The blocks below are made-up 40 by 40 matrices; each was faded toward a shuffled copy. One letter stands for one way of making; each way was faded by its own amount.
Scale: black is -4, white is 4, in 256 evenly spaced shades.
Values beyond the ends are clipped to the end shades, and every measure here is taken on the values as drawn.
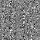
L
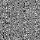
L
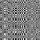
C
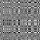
C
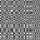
C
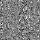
L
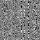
L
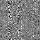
L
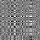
C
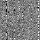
L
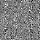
L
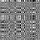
C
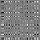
C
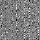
L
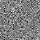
L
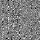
L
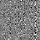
L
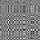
C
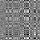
C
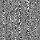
L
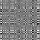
C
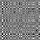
C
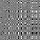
C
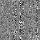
L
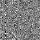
L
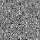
L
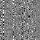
L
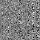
L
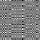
C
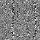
L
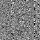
L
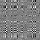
C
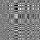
C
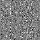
L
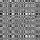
C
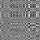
C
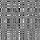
C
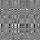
C
